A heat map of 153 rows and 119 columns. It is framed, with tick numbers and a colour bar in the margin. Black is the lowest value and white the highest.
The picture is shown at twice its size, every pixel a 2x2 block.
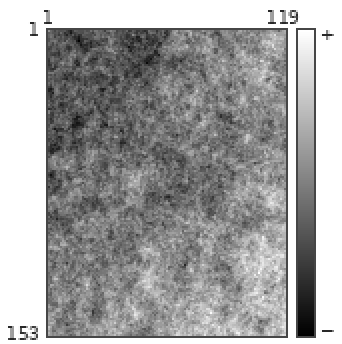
The halves do not mirror each other. No single row or column stands out from its neighbours. The bottom right is the ninth with the highest average. The texture is blotchy. No regular stripes run through it. The field climbs toward the bottom right.
